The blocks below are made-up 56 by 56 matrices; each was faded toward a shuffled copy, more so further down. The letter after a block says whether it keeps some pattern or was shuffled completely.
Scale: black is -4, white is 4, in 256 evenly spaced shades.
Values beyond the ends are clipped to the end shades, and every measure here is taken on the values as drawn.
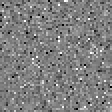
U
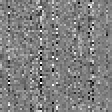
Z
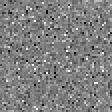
U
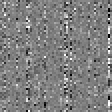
Z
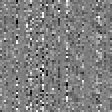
Z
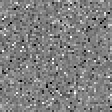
U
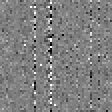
Z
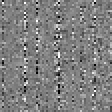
Z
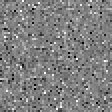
U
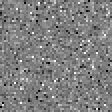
U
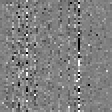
Z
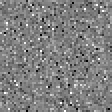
U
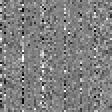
Z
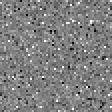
U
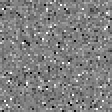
U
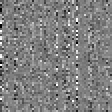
Z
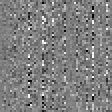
Z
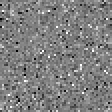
U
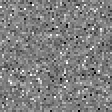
U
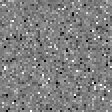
U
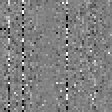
Z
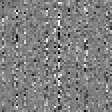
Z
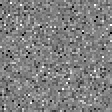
U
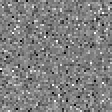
U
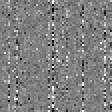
Z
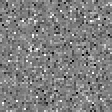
U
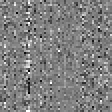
Z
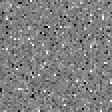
U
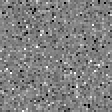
U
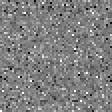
U
